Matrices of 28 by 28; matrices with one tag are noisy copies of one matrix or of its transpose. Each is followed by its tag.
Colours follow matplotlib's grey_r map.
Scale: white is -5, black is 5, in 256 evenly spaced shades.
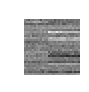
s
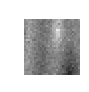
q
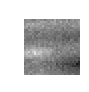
q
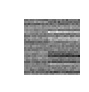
s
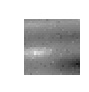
q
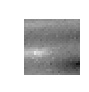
q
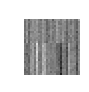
s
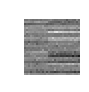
s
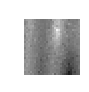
q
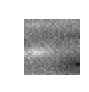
q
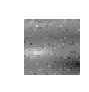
q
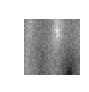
q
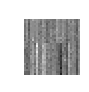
s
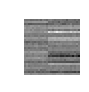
s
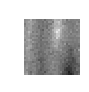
q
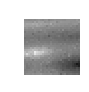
q
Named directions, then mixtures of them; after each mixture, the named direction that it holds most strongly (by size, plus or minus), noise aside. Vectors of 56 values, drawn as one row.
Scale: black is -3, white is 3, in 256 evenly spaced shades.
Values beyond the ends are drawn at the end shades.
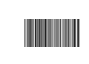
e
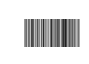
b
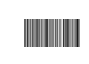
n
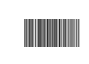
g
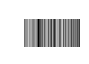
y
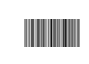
b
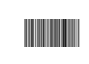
b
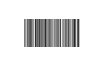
e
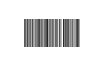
n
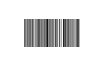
n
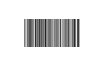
e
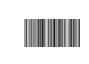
n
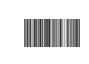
b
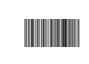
b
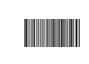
e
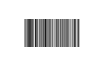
e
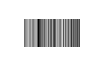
y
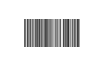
n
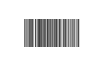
g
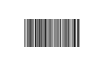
e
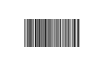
e
